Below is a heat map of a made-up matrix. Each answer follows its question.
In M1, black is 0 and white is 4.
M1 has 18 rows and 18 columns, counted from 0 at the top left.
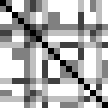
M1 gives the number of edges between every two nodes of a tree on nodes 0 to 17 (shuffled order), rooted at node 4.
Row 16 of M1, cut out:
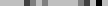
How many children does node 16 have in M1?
1
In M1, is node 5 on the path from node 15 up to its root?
yes
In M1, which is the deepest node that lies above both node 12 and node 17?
7
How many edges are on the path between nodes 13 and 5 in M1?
2
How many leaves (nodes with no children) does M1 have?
13
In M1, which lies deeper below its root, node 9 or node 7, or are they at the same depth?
node 9
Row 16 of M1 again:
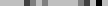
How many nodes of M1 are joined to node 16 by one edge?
2
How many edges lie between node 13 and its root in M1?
1
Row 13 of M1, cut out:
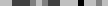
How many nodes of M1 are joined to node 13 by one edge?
5
